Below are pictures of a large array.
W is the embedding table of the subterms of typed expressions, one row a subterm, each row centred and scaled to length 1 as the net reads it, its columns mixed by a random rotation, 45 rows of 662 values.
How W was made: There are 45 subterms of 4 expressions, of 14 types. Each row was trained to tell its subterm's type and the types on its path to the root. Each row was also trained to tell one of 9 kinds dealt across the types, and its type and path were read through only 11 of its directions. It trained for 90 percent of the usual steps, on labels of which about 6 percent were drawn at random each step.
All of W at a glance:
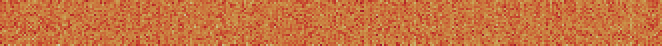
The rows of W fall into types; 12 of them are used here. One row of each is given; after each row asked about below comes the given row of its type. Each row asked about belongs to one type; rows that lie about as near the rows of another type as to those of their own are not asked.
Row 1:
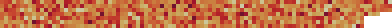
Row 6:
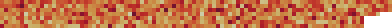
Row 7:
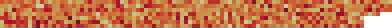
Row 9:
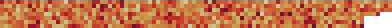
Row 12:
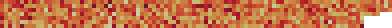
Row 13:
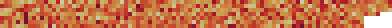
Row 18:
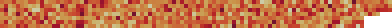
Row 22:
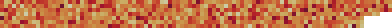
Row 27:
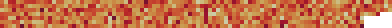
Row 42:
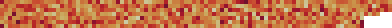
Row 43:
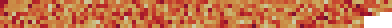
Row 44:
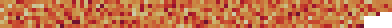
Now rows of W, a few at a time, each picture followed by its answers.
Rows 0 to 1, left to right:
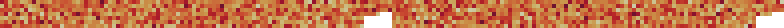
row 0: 18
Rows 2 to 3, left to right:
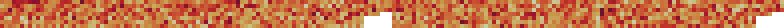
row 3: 22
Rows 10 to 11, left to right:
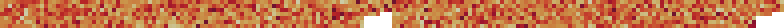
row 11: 9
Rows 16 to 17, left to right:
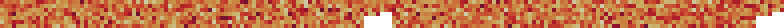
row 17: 43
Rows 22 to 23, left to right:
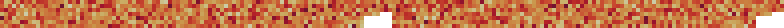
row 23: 1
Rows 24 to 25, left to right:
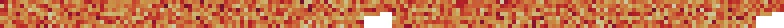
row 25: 1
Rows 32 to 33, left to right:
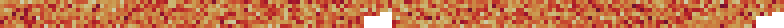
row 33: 12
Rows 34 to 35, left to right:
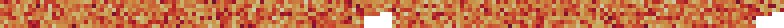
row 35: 43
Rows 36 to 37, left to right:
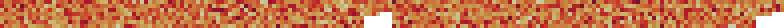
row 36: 6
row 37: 42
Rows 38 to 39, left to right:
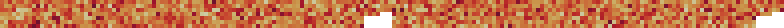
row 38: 9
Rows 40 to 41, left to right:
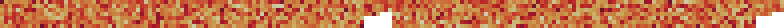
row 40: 42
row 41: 22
